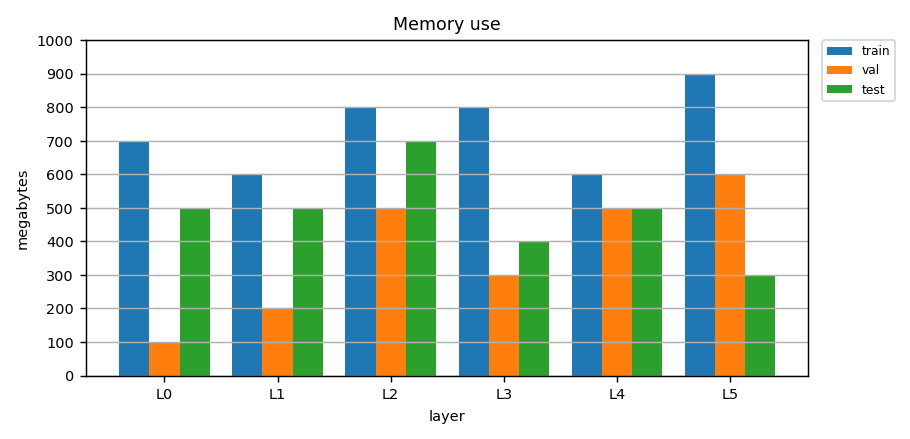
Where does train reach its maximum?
L5
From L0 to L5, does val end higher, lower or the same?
higher
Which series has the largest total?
train
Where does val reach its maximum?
L5
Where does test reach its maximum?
L2
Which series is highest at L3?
train
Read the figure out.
Title: Memory use
x-axis: layer, ticks L0 L1 L2 L3 L4 L5
y-axis: megabytes, ticks 0 100 200 300 400 500 600 700 800 900 1000
Legend: train, val, test
Values:
train: 700 600 800 800 600 900
val: 100 200 500 300 500 600
test: 500 500 700 400 500 300
